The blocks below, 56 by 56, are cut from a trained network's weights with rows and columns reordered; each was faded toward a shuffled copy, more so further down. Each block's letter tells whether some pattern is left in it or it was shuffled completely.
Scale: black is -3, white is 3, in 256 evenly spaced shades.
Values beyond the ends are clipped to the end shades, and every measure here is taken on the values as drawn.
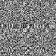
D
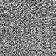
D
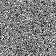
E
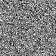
E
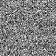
D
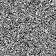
E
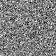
E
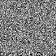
D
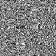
D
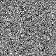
D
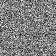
E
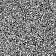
E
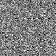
D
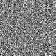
D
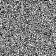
E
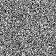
E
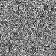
D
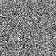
D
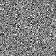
D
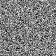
E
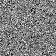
E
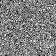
E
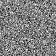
E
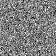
E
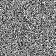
E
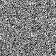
D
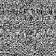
D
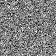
E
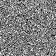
E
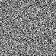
D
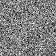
E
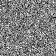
E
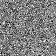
E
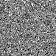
E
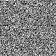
D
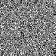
D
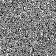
E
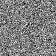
E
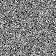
E
